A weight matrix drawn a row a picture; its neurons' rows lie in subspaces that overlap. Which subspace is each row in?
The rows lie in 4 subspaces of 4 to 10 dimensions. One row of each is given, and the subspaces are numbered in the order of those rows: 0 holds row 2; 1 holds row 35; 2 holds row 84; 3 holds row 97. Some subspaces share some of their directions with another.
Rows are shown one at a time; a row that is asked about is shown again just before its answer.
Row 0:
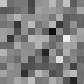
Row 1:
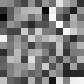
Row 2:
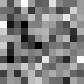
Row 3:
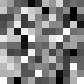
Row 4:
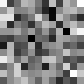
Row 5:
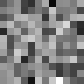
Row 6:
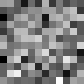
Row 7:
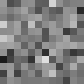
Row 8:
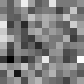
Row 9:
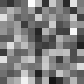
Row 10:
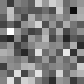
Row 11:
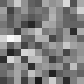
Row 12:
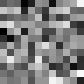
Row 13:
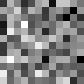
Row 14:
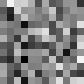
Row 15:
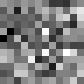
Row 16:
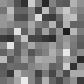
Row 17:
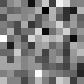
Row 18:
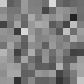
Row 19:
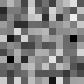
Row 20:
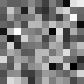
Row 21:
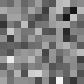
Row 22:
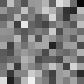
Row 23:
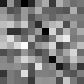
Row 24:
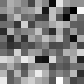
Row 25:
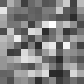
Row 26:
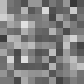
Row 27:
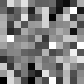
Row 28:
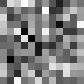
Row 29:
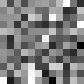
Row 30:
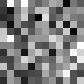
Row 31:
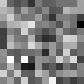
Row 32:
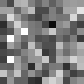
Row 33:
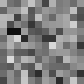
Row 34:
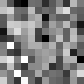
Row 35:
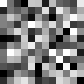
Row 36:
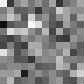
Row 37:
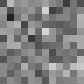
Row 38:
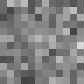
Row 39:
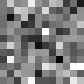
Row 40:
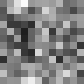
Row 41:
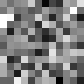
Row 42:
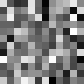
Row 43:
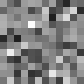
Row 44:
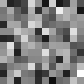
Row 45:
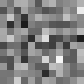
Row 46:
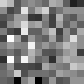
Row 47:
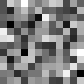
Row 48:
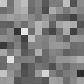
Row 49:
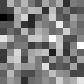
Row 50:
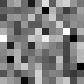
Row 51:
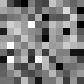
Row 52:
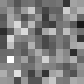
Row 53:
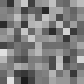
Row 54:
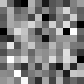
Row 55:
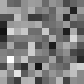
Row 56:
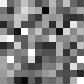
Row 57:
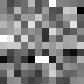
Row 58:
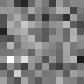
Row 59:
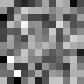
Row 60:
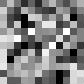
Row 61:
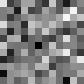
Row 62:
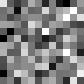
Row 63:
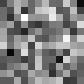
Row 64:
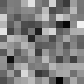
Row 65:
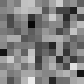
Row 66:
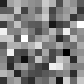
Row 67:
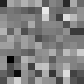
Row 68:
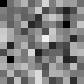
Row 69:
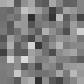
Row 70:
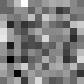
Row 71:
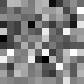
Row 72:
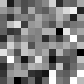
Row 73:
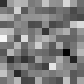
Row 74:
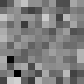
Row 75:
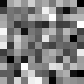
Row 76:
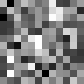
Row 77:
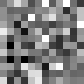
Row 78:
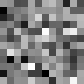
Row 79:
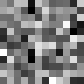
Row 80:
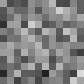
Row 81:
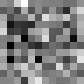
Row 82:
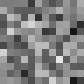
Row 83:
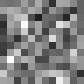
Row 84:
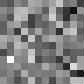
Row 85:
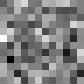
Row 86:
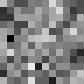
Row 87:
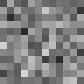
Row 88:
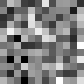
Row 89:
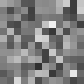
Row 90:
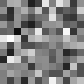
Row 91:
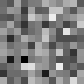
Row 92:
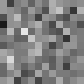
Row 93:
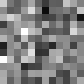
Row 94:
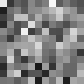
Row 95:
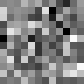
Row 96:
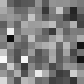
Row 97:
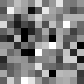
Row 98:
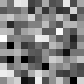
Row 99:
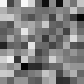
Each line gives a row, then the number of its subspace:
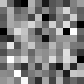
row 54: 2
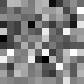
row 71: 0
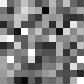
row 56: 3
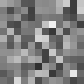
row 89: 1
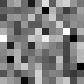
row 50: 3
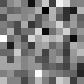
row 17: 3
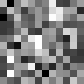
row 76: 3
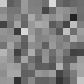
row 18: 1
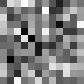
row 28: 3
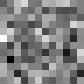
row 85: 0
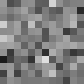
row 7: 0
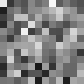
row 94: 1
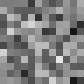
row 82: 2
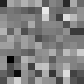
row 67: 2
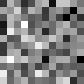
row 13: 0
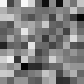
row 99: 3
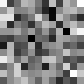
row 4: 2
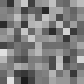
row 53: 2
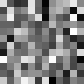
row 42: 3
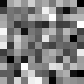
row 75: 2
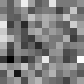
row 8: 0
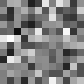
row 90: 1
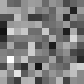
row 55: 3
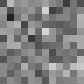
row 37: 3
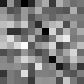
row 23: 3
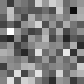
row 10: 3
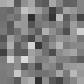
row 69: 2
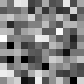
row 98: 2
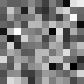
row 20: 2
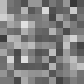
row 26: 2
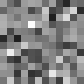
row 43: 1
